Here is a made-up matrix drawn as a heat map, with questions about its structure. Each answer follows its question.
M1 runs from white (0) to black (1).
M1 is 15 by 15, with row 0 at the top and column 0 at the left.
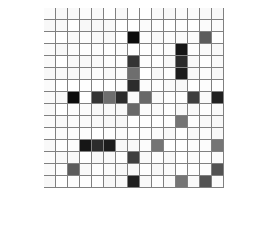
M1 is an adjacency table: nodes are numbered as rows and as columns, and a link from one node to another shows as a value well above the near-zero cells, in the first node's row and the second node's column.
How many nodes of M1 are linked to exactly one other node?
5
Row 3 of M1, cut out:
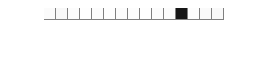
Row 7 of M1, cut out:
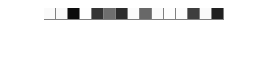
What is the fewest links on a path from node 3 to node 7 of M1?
3
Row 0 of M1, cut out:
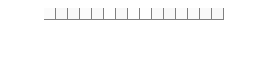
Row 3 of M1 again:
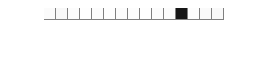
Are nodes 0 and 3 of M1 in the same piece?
no
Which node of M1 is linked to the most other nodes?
node 7
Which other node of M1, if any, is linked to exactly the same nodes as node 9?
node 3
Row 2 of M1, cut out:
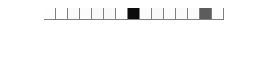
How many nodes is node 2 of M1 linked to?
2
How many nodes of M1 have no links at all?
3
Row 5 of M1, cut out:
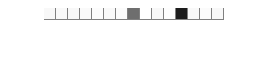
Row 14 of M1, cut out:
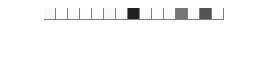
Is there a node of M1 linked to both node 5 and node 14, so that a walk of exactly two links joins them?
yes
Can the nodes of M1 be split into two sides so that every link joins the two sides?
yes
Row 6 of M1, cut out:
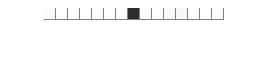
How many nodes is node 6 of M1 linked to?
1
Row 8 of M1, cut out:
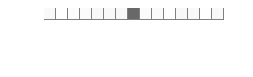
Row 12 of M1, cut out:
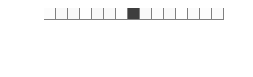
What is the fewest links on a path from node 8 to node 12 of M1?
2
